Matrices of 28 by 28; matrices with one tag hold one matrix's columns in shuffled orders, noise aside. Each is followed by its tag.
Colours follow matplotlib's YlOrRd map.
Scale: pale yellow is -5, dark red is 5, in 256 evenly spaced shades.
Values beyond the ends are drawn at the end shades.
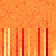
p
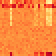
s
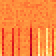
p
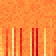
p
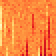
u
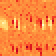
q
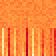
p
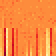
p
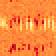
q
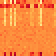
s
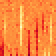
u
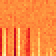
p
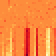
p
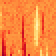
u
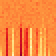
p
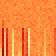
p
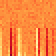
p
